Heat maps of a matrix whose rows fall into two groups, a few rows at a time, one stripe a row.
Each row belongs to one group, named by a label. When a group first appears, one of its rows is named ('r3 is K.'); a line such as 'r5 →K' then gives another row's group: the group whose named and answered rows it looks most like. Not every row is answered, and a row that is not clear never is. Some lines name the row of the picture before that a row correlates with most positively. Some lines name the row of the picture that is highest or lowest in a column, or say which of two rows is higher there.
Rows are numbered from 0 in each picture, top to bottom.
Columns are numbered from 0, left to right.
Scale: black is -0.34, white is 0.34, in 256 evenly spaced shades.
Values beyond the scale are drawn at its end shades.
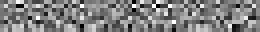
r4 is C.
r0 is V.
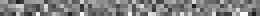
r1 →V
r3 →C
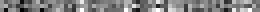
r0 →C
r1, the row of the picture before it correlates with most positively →0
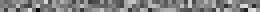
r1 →C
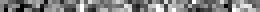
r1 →C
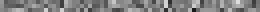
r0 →V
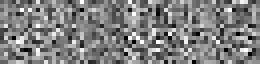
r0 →C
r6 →C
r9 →C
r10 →V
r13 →C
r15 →V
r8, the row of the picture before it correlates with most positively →2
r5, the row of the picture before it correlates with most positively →2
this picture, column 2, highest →10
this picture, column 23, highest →2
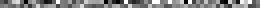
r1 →C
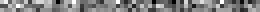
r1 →V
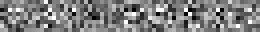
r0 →V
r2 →V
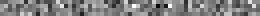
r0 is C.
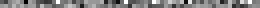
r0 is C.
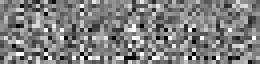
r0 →V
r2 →V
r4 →C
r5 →C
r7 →V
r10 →V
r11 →C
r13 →V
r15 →C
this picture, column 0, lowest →14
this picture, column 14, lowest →5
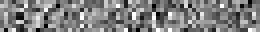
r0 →C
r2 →V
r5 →C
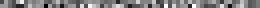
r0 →C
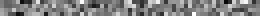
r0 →C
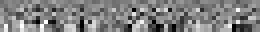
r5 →V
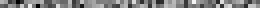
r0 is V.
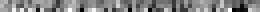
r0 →C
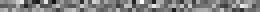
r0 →V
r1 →C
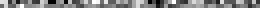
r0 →V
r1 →C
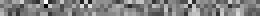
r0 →V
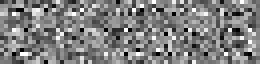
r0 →C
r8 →V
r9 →C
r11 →V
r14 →C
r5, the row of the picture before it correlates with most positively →2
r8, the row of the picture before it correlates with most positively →0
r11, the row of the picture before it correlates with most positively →0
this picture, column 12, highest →15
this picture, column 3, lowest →13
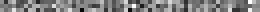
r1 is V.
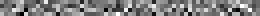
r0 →V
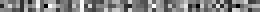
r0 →C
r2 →C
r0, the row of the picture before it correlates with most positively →3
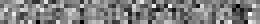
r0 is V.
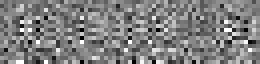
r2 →V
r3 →V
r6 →C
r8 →C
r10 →C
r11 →C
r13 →C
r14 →V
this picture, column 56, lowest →10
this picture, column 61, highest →10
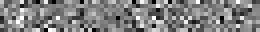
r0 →V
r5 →V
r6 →V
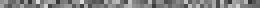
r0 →C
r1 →V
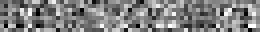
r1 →C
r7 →C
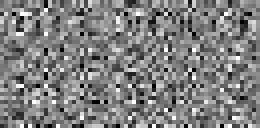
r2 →V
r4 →C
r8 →V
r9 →V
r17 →V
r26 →C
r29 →C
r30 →V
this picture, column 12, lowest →31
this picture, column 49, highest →14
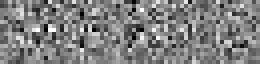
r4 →V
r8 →V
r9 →V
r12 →C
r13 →C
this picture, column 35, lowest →7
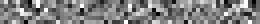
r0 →C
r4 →C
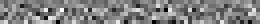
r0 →V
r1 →C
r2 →V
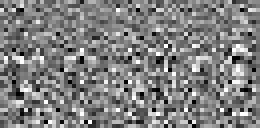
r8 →C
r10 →V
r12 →C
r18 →C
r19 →V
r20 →C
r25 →V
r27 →C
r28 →C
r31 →V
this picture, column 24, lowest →9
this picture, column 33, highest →24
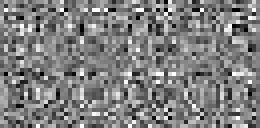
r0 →V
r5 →V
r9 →C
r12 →C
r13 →V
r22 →C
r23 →C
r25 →V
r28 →V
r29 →V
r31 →C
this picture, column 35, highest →2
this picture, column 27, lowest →2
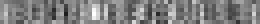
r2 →V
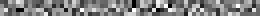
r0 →V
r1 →V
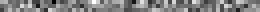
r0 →V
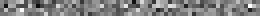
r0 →V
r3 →V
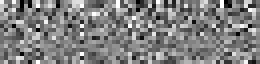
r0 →C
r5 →V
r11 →C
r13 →C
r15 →C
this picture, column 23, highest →3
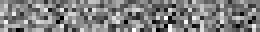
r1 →C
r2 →V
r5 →C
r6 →V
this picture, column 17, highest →3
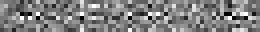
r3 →C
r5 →V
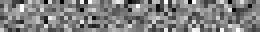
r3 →V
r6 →V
